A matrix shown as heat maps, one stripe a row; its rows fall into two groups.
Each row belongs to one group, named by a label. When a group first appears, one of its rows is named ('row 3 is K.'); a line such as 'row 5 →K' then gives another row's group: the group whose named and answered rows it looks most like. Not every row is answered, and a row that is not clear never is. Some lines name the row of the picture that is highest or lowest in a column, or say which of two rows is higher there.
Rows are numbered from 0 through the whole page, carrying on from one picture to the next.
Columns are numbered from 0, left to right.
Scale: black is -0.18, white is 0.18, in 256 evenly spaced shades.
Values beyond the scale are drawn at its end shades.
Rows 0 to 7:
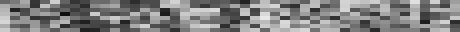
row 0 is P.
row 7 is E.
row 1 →P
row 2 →E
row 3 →E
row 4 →P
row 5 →E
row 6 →E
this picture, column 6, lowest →3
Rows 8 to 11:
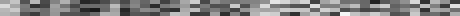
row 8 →E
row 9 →P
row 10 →E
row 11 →P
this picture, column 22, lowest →11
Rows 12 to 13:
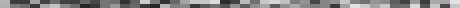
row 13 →P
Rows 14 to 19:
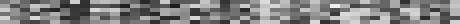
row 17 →P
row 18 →E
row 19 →P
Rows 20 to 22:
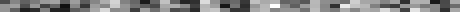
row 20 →P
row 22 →P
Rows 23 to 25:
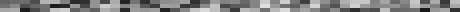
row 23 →P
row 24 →P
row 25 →E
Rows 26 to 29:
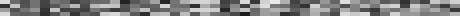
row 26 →E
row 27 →P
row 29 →P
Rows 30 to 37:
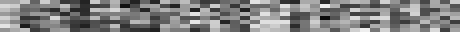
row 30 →P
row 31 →E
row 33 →E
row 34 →P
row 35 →E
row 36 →P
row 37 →P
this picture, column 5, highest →34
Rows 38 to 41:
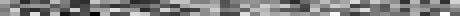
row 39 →E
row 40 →P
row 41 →E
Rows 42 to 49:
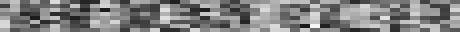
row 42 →E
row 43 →P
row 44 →P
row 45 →P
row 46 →P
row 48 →P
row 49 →E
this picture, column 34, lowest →49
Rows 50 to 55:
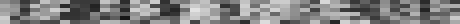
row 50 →E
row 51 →E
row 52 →E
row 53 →E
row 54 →E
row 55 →P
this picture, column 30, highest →52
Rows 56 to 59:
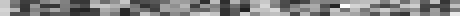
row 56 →P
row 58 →P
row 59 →E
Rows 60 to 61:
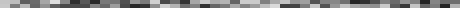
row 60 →E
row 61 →P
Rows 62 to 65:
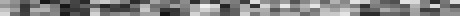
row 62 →P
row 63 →E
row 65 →E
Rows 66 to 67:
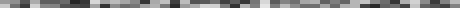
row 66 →P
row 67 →E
